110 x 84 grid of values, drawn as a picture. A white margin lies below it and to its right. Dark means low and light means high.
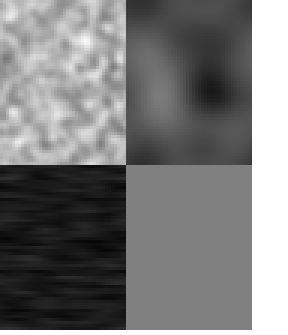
It is made of 2 by 2 panels. Panel 1,1: high, blotchy. Panel 1,2: low, smooth. Panel 2,1: very low, streaked across, faint in contrast. Panel 2,2: middling, flat.
